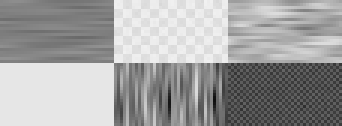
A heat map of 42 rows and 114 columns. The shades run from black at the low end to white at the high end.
The table splits into 2 rows of 3 panels. Panel 1,1: middling, streaked across, faint in contrast. Panel 1,2: very high, checkered, faint in contrast. Panel 1,3: high, streaked across. Panel 2,1: very high, flat. Panel 2,2: middling, streaked downward, strong in contrast. Panel 2,3: low, checkered.
